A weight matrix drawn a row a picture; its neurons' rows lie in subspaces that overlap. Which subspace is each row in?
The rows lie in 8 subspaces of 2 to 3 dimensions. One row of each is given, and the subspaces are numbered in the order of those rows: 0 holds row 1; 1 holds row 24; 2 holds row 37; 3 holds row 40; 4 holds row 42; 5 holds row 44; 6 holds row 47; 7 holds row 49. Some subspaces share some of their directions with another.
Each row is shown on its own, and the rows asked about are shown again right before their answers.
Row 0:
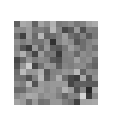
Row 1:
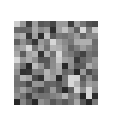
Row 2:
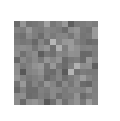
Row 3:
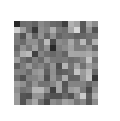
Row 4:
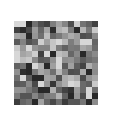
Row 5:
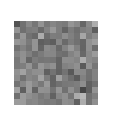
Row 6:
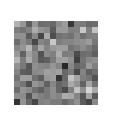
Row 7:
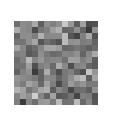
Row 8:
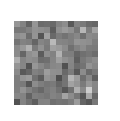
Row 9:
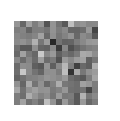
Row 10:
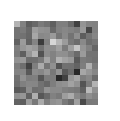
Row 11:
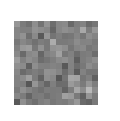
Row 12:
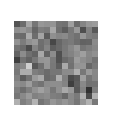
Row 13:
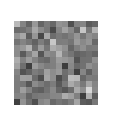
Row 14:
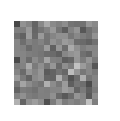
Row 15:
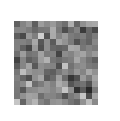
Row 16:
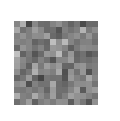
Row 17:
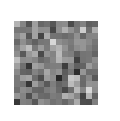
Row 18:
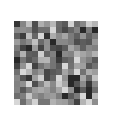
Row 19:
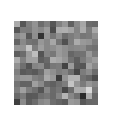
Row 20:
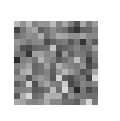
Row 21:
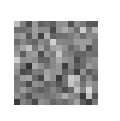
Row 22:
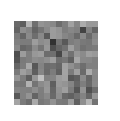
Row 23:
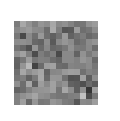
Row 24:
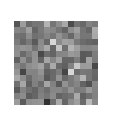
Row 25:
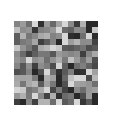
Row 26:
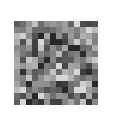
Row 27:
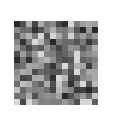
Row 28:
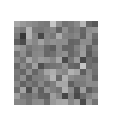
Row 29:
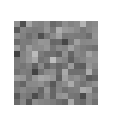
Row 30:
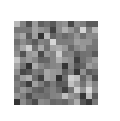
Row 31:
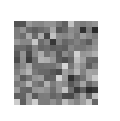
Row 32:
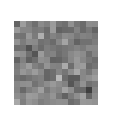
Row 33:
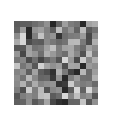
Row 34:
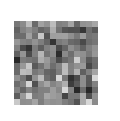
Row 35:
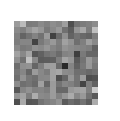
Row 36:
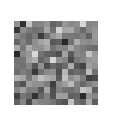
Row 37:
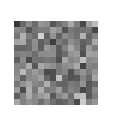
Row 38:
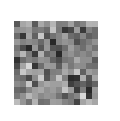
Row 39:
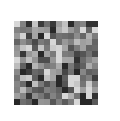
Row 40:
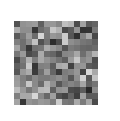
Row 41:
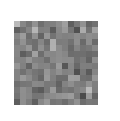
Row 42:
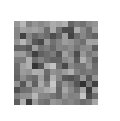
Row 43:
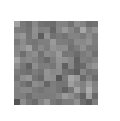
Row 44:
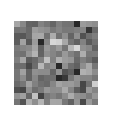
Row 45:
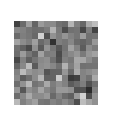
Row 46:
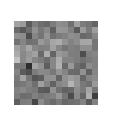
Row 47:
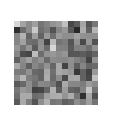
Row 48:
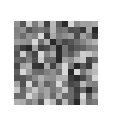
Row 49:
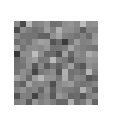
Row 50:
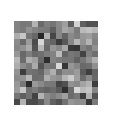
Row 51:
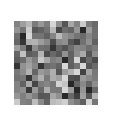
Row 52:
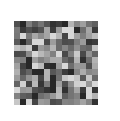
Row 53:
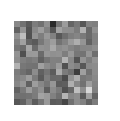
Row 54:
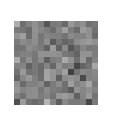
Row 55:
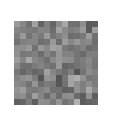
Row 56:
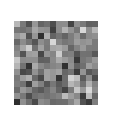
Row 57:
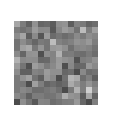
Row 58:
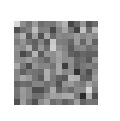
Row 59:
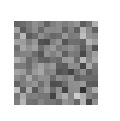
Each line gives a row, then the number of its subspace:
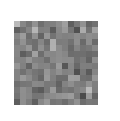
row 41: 6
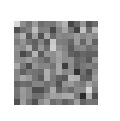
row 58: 6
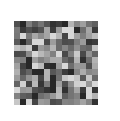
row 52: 4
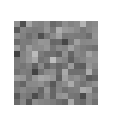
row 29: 7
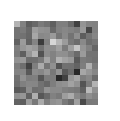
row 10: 5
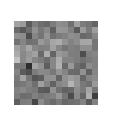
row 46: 0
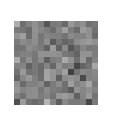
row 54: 1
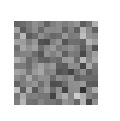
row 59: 2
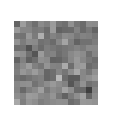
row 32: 7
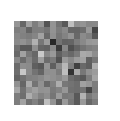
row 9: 1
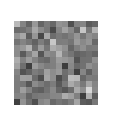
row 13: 6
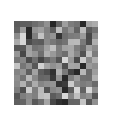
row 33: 2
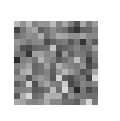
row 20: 6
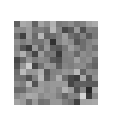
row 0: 4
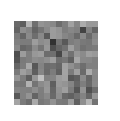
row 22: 7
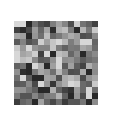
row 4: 0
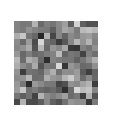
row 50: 5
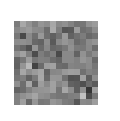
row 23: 4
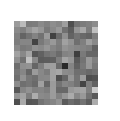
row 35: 4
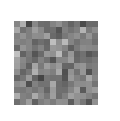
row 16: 7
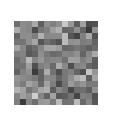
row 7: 3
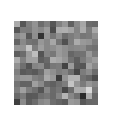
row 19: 7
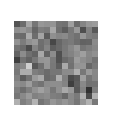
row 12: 0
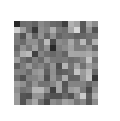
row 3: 6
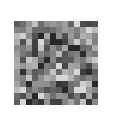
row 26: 5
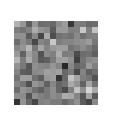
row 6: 4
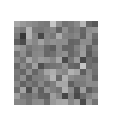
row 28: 2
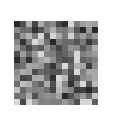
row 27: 4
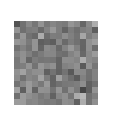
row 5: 2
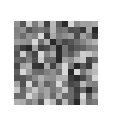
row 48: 1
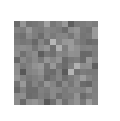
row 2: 1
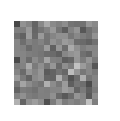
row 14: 1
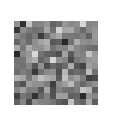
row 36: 7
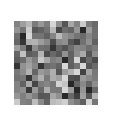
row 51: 2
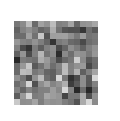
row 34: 6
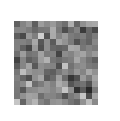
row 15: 5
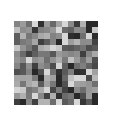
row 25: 3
